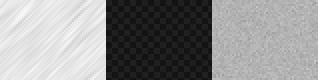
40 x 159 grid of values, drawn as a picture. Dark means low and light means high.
The table splits into one row of 3 panels. Panel 1,1: very high, slanting up to the right, faint in contrast. Panel 1,2: very low, checkered, faint in contrast. Panel 1,3: high, fine-grained, faint in contrast.
